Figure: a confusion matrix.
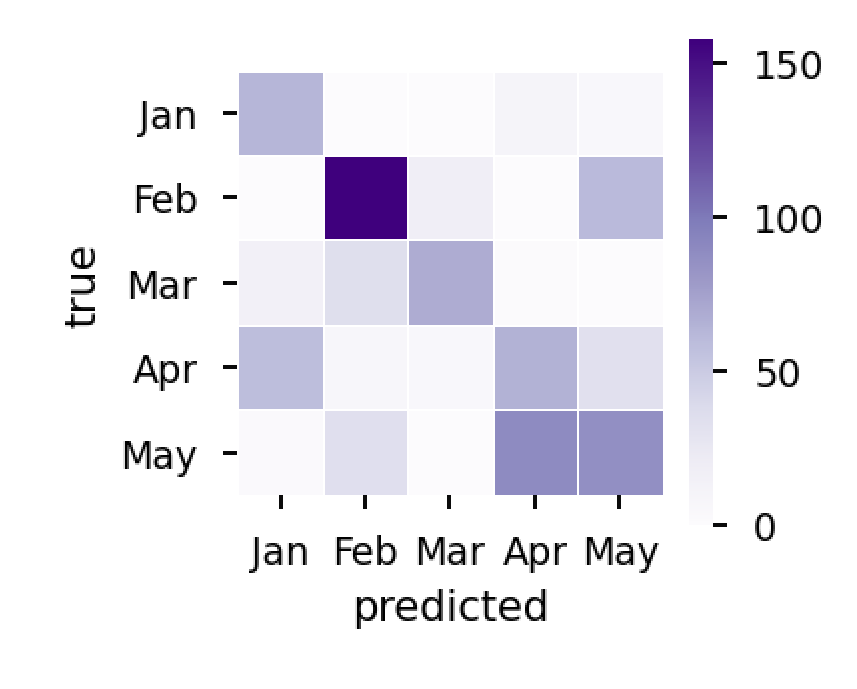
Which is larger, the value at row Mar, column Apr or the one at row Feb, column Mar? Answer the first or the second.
the second
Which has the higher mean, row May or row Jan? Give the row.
May
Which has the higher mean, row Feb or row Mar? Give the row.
Feb
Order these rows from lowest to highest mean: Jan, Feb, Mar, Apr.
Jan, Mar, Apr, Feb
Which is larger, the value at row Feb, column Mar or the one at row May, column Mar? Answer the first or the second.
the first
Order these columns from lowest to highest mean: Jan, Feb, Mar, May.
Mar, Jan, May, Feb
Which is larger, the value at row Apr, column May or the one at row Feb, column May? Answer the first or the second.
the second
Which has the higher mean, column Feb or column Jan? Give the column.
Feb
